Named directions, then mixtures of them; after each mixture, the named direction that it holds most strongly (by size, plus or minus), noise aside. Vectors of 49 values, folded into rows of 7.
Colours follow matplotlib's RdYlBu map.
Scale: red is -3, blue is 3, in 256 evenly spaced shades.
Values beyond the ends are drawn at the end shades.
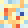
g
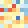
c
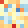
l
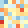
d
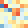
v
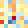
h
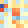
v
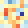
g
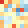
l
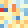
c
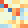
v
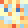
l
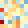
d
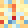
h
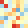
l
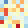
d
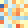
d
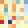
h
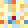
h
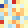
d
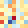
h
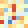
h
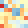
v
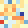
g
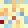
h
